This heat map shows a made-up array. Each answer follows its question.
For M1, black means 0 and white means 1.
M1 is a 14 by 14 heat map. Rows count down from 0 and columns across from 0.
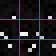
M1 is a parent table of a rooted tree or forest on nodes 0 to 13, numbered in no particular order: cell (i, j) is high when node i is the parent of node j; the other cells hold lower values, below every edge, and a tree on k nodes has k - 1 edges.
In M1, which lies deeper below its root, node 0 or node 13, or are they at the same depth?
node 0
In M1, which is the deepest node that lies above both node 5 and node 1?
8
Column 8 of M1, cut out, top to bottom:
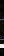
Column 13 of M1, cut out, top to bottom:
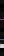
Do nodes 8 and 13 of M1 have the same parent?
yes
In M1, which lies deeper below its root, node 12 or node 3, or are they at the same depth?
the same depth
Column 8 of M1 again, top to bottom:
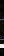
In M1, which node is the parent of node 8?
11
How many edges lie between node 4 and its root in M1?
0
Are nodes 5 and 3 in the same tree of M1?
no
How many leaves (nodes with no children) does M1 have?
9
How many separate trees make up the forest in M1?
2
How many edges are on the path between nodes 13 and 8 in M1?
2
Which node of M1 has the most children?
8
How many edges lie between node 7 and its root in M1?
2
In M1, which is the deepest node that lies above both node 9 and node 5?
8
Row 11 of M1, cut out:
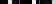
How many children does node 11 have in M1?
3
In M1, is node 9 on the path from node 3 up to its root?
no
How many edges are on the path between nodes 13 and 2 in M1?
2
